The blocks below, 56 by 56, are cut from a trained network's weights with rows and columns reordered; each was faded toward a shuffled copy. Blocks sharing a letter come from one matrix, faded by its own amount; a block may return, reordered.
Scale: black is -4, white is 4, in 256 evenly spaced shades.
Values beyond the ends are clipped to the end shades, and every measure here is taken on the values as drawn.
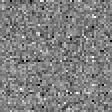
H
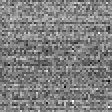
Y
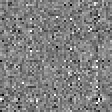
H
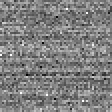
Y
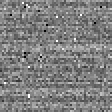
Y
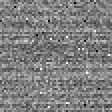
Y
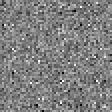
H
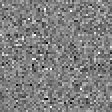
H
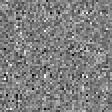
H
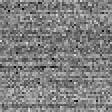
Y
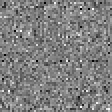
H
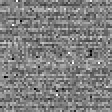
Y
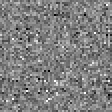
H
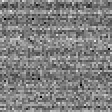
Y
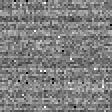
Y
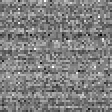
Y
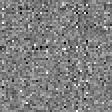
H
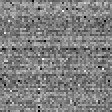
Y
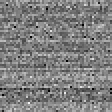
Y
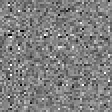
H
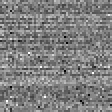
Y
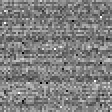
Y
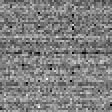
Y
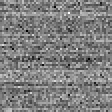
Y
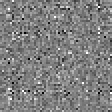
H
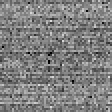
Y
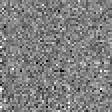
H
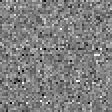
H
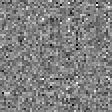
H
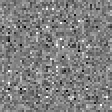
H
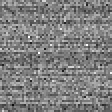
Y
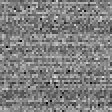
Y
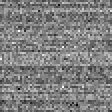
Y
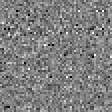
H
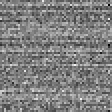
Y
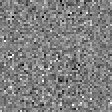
H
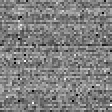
Y
